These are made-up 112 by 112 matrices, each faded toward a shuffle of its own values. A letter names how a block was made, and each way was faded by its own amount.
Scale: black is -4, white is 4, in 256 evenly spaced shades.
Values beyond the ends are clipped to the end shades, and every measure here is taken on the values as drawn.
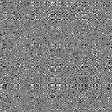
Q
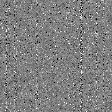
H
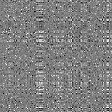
Q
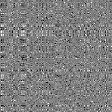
Q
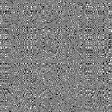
Q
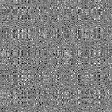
Q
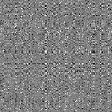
Q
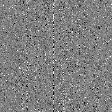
H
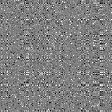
Q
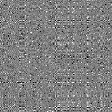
Q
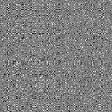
Q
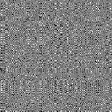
Q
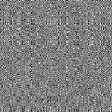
Q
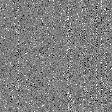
H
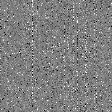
H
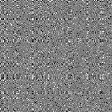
Q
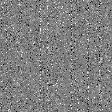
H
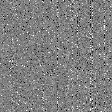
H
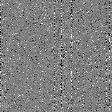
H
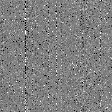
H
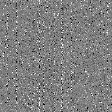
H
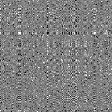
Q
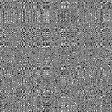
Q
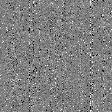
H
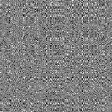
Q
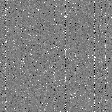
H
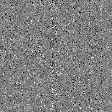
H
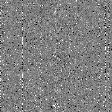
H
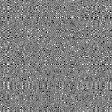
Q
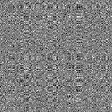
Q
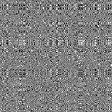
Q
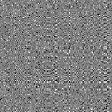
Q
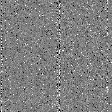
H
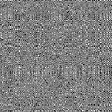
Q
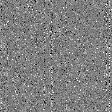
H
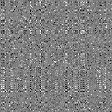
Q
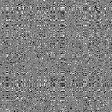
Q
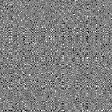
Q
